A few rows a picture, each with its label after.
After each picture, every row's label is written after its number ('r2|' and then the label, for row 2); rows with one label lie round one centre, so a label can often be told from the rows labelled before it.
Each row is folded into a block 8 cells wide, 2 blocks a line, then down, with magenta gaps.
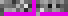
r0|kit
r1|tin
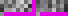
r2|kit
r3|tin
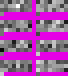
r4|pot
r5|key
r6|kit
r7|key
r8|kit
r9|tin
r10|tin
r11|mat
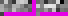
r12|key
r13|pot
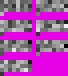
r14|tin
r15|kit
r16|mat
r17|mat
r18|key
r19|kit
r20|key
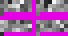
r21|pot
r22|key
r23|mat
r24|kit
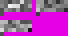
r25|pot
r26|mat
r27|mat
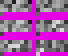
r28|key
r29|kit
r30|key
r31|key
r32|pot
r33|tin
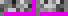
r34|kit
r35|pot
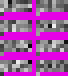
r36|mat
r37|tin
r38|key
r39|tin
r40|kit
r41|key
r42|key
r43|tin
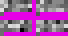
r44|mat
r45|key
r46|pot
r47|mat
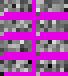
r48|tin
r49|mat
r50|kit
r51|tin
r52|pot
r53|key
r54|key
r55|tin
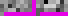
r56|kit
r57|pot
